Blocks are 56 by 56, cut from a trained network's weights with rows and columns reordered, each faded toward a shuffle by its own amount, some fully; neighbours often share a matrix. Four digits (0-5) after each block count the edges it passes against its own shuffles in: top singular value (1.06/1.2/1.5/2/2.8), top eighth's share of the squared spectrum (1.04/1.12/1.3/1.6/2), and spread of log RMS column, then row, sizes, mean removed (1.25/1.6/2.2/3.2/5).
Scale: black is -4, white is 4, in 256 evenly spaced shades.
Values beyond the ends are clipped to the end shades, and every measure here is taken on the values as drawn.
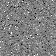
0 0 0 0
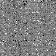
2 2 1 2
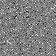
0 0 0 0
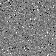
0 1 0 0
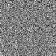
3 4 1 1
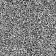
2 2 0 0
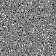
1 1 1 0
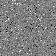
0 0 0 0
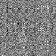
3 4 1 2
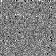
2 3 1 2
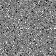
2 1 0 0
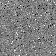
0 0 0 0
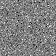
0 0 0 0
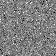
0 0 0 0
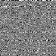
4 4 0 3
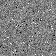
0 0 0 0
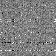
3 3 0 2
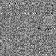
3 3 0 2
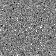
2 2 0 1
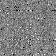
2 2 0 1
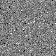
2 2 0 0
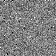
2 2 0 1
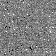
2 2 0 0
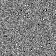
2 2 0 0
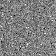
1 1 0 1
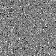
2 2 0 0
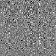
3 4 2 2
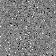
2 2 1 0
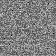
1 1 0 0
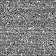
2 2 0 0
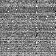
4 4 2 1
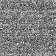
2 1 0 0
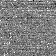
3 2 0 1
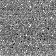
2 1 0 0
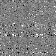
3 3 0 2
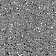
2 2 0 1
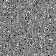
1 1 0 0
